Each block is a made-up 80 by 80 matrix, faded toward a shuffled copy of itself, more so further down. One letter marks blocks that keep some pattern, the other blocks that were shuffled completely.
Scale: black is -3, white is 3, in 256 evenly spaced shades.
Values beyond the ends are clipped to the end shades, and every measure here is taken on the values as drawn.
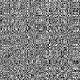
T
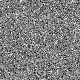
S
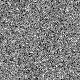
S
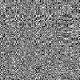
T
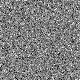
S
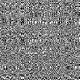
T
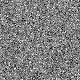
S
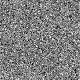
S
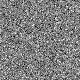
S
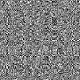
T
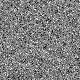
S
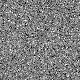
S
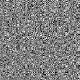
T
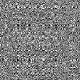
T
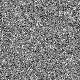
S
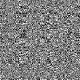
T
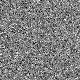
S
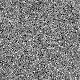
S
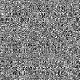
T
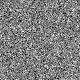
S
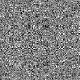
T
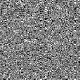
T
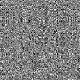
T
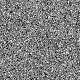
S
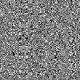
T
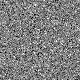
S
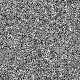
S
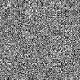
T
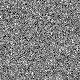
S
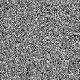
T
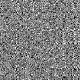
T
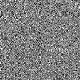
T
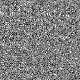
T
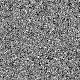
S
